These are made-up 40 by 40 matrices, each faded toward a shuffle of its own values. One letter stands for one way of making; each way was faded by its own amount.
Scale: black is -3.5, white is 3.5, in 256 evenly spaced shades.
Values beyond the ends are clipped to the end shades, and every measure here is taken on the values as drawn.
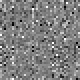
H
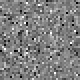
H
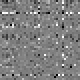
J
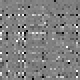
J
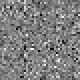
H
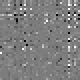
J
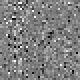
H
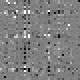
J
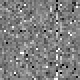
H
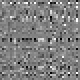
J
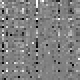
J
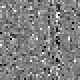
H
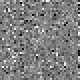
H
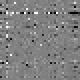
J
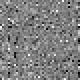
H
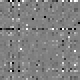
J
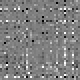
J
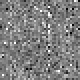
H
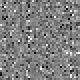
H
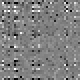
J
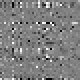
J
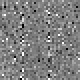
H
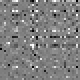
J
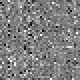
H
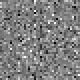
H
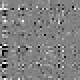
J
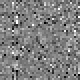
H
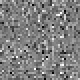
H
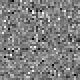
H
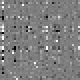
J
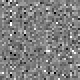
H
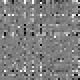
J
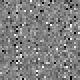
H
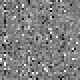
H
